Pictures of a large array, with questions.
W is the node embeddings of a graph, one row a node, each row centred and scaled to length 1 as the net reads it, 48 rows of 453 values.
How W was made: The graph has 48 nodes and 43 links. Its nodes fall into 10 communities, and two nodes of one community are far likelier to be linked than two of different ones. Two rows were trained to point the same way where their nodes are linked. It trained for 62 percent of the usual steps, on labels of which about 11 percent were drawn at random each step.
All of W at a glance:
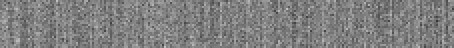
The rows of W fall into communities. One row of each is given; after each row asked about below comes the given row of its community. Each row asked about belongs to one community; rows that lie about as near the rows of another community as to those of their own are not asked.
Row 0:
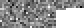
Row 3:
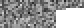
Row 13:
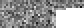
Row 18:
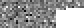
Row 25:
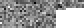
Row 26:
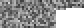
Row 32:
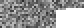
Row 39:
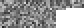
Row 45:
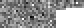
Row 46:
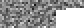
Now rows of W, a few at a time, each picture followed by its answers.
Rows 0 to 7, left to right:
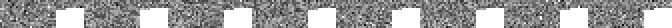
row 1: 13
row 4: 45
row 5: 3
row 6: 32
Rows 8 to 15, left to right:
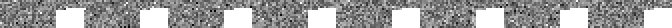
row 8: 0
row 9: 18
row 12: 32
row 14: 46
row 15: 32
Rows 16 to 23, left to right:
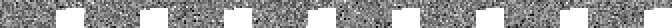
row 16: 13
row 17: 3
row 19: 39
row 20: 26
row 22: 39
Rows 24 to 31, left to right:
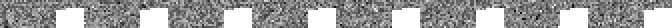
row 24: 45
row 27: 18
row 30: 26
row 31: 0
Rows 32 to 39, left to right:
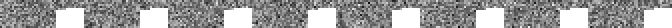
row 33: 46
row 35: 39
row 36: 45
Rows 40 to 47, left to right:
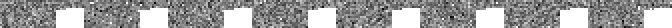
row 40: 45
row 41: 46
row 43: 25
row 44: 46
